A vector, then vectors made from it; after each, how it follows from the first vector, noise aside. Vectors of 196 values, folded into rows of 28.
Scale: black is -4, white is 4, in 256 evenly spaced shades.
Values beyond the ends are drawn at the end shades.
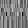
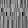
copied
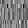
wrapped around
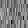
wrapped around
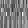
negated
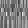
negated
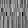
copied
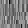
wrapped around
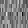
sign-scrambled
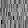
wrapped around
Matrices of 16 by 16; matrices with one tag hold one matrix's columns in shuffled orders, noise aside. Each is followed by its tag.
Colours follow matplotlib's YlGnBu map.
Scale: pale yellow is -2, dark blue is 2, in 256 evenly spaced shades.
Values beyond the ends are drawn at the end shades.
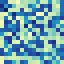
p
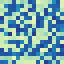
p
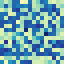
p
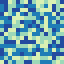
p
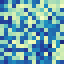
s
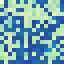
s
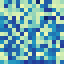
s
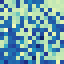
s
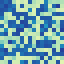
p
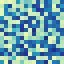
p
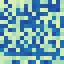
p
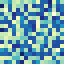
p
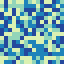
p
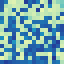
s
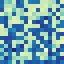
s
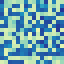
p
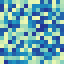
p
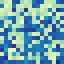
s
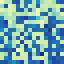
s
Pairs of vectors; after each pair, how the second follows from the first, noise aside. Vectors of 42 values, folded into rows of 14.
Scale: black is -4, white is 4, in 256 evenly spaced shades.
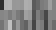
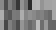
wrapped around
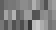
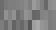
shrunk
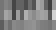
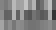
negated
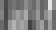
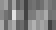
wrapped around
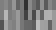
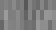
shrunk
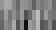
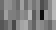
wrapped around
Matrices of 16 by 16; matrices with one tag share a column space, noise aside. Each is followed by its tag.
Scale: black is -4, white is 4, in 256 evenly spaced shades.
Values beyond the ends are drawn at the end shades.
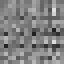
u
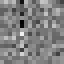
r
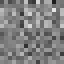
r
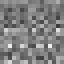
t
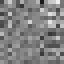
r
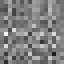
u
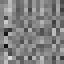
u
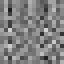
u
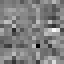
t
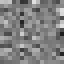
r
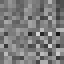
u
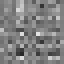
u
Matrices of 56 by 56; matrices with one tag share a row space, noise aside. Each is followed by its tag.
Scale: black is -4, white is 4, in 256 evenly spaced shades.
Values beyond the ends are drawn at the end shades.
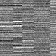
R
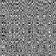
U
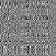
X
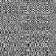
X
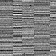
R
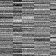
R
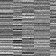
R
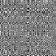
X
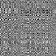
X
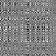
X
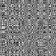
U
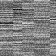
R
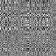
X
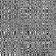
X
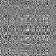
X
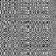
X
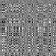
U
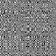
X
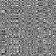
U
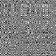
X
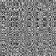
U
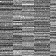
R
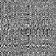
X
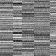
R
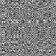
U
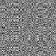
U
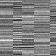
R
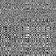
X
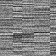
R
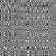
X
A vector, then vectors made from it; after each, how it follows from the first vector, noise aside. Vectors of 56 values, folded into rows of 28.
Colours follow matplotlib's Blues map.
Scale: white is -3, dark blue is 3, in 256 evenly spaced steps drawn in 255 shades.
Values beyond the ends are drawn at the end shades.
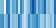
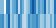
copied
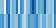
copied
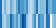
reversed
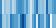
reversed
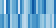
copied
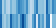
reversed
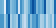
copied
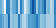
copied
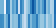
copied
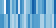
copied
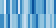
copied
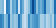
copied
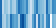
reversed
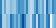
reversed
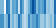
copied
